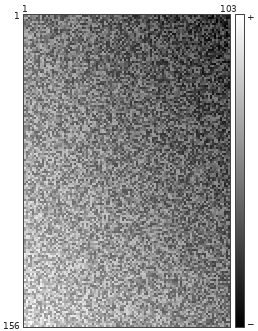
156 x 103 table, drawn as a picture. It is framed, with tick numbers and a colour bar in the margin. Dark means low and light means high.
Ninth with the highest average: bottom left. Mirror symmetry: none. Slope: up to the bottom left. Ninth with the lowest average: top right. Stripes: none. Grain: fine.
